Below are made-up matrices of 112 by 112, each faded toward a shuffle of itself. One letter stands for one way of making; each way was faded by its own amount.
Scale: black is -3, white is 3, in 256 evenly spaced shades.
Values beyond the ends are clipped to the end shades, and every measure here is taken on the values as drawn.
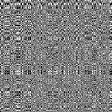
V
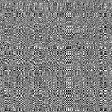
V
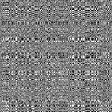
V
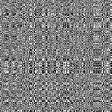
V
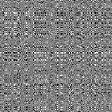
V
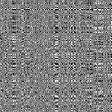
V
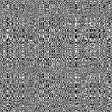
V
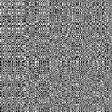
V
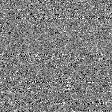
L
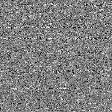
L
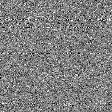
L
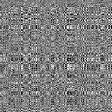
V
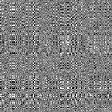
V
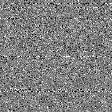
L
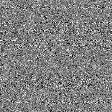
L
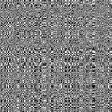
V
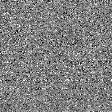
L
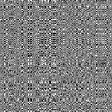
V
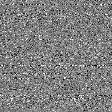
L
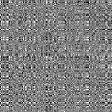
V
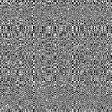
V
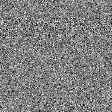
L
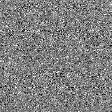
L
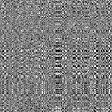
V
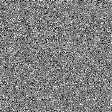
L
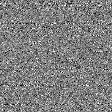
L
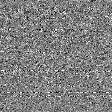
L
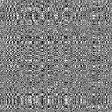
V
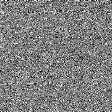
L
